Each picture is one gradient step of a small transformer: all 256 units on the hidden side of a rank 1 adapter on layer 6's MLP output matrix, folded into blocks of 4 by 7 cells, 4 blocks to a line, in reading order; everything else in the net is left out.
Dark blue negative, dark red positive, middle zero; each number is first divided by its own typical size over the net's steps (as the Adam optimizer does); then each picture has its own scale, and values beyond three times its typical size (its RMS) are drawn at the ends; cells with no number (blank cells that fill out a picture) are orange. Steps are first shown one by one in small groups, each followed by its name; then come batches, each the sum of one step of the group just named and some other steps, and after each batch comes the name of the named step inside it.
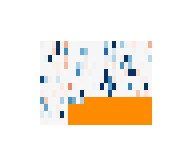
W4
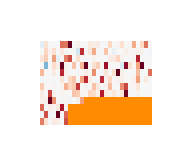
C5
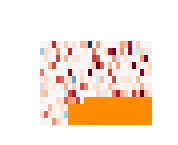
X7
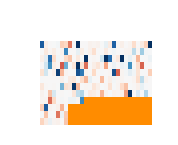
C5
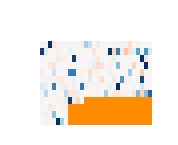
X7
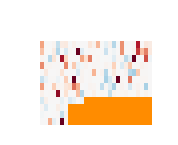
W4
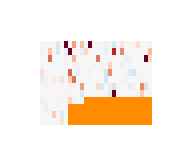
W4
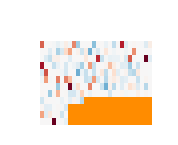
W4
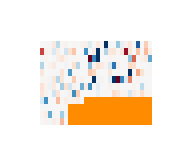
X7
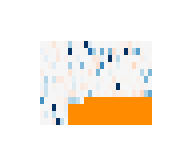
X7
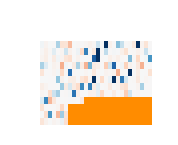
C5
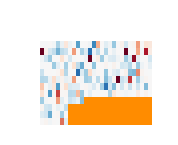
W4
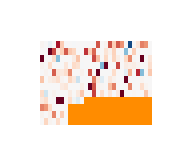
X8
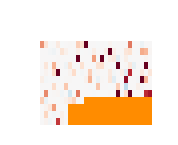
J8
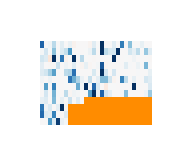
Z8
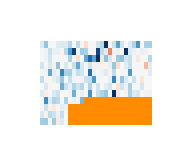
J8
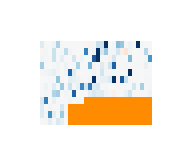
Z8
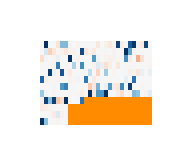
X8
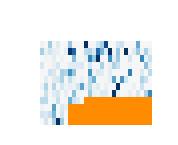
Z8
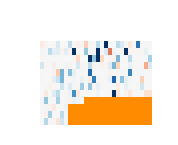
J8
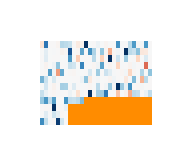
J8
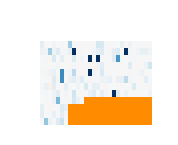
Z8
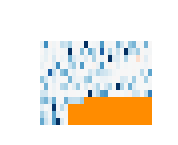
Z8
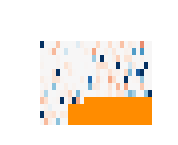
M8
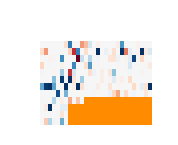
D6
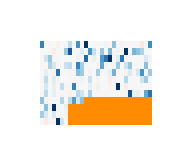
M8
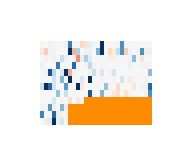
D6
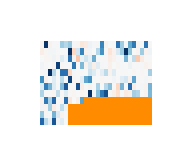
D6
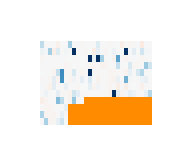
M8
